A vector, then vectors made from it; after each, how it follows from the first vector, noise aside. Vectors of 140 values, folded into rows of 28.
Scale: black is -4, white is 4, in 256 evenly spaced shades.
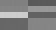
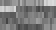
wrapped around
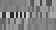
sign-scrambled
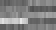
wrapped around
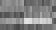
wrapped around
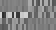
sign-scrambled
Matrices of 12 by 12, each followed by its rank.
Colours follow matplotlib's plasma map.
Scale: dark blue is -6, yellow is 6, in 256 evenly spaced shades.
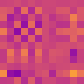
two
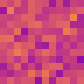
full rank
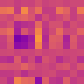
two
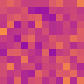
full rank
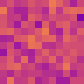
full rank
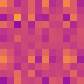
two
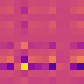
one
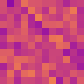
full rank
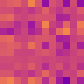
two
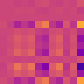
one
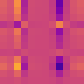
one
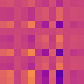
one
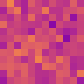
full rank
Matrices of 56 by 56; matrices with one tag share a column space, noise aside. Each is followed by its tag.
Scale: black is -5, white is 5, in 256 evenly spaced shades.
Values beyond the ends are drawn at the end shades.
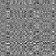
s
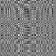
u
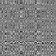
s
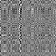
u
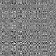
s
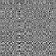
s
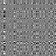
s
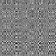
s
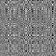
u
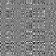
s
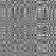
u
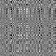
u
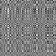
u
